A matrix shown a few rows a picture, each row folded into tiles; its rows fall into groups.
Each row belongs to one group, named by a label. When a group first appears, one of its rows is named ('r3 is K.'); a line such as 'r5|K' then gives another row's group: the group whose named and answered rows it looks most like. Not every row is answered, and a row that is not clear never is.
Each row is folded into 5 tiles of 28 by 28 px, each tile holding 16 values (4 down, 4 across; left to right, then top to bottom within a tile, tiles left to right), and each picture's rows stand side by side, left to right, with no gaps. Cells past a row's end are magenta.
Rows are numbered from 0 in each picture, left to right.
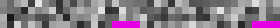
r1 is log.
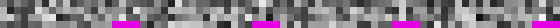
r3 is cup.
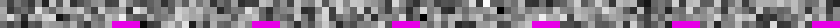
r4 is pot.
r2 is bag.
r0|cup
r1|cup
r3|cup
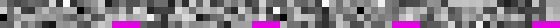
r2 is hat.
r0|cup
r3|pot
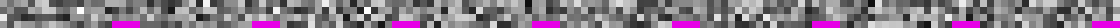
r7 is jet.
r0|log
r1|cup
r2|hat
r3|bag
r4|jet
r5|pot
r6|log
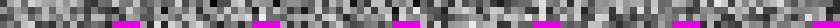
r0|pot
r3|log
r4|bag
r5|bag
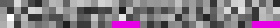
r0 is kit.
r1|hat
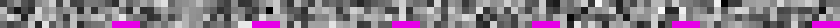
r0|cup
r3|bag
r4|log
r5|kit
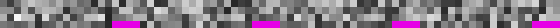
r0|pot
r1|pot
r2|pot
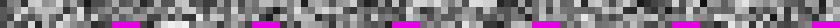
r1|log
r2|pot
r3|jet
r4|pot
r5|pot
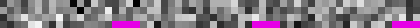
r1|bag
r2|bag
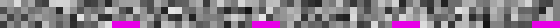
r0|jet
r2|kit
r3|kit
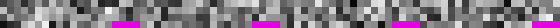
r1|kit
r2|hat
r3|jet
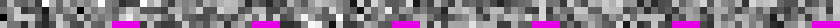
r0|hat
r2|hat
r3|log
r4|pot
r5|jet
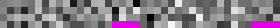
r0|hat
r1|log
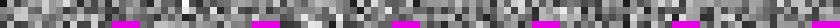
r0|pot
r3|hat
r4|kit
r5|hat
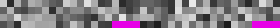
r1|cup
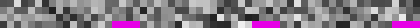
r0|bag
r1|jet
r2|bag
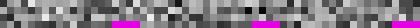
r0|pot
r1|kit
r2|bag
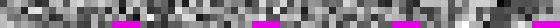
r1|cup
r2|bag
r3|jet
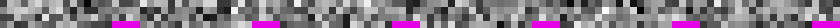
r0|pot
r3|log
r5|bag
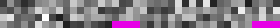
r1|cup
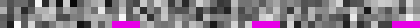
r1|jet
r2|kit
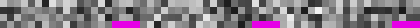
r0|jet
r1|pot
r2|kit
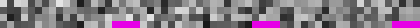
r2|hat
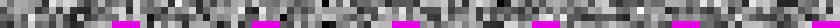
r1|log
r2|cup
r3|jet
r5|jet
